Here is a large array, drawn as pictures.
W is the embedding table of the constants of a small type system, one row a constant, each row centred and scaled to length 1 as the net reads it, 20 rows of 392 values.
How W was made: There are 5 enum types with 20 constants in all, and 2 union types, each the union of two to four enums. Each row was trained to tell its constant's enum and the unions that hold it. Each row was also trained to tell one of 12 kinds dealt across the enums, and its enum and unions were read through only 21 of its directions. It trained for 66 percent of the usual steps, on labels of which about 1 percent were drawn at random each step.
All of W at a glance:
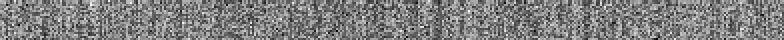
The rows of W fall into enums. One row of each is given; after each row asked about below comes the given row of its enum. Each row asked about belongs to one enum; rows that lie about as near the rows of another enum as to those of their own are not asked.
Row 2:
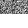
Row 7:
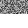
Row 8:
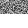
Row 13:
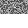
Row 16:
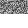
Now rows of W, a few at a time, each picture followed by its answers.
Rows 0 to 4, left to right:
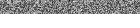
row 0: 16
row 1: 16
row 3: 7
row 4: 7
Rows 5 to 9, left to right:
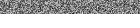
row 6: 2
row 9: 2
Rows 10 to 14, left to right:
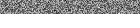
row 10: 16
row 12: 2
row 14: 8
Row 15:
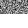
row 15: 13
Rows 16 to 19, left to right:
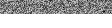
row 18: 7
